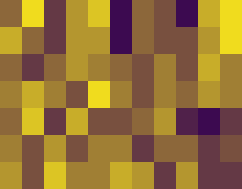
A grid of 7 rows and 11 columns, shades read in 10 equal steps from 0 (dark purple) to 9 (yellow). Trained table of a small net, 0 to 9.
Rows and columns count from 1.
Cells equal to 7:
6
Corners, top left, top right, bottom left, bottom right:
4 9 6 2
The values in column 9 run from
0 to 6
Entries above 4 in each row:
5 5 5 8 3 4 7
